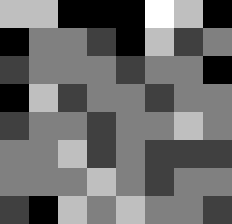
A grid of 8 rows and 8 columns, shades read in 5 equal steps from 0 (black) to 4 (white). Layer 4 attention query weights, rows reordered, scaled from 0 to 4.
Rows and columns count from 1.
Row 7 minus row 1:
-1 -1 2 3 2 -3 -1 2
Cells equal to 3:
10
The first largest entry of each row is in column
6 6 2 2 7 3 4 3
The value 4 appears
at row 1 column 6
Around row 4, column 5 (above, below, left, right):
1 2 2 1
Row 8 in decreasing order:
3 3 2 2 2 1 1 0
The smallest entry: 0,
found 9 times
